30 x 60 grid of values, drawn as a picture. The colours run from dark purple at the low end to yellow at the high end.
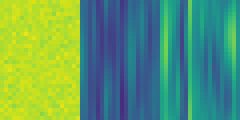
It is made of 1 by 3 panels. Panel 1,1: very high, fine-grained, faint in contrast. Panel 1,2: low, streaked downward. Panel 1,3: middling, streaked downward, strong in contrast.
